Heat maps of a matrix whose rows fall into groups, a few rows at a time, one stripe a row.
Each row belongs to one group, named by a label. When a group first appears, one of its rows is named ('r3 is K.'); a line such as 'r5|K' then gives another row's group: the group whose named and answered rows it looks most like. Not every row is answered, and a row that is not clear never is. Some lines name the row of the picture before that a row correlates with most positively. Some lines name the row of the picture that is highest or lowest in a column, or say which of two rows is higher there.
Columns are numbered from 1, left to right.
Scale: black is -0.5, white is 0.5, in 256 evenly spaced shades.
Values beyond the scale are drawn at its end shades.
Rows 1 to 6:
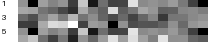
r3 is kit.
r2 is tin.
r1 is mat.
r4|kit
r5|mat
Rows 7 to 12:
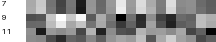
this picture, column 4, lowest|12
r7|tin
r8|tin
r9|kit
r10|kit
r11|mat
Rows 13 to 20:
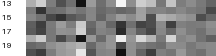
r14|mat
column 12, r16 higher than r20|No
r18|tin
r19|kit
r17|kit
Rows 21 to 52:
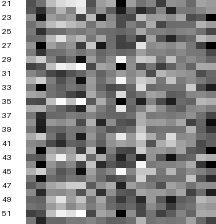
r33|mat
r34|tin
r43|kit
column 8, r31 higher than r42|Yes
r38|mat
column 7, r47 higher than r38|No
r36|tin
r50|kit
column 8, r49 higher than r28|Yes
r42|mat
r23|mat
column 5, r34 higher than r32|No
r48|mat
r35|kit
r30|kit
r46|mat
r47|kit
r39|mat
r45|tin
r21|kit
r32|tin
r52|mat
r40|tin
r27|mat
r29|tin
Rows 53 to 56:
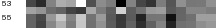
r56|kit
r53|kit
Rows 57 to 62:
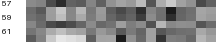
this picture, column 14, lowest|62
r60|tin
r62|kit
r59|kit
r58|kit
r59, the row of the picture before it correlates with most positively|55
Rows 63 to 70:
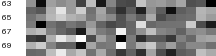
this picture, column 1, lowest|68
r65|kit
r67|tin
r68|kit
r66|mat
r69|tin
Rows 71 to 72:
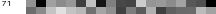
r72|kit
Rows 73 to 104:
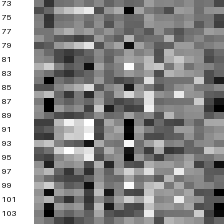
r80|tin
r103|mat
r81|tin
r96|mat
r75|mat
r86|tin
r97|tin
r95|kit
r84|mat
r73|mat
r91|kit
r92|kit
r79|kit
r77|kit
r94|kit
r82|tin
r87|mat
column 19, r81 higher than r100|Yes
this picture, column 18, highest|94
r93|tin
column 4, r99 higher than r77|No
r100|mat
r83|tin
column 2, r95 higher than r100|Yes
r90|kit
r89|tin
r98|tin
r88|mat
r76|mat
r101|tin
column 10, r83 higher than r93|No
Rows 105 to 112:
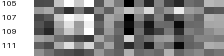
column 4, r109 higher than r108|No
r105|kit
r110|tin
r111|kit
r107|kit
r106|tin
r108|kit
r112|tin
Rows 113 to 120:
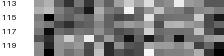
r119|mat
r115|mat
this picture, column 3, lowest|116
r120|mat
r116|tin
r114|tin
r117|mat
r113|tin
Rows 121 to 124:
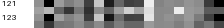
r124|mat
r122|tin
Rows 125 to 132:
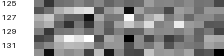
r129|mat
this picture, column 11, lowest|132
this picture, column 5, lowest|127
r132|mat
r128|tin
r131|kit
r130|kit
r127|tin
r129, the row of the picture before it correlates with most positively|124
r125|mat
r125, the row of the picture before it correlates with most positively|124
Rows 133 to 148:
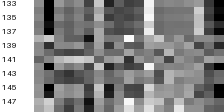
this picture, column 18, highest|141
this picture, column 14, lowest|141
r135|mat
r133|mat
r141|kit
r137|mat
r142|mat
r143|tin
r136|mat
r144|tin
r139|mat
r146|mat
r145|mat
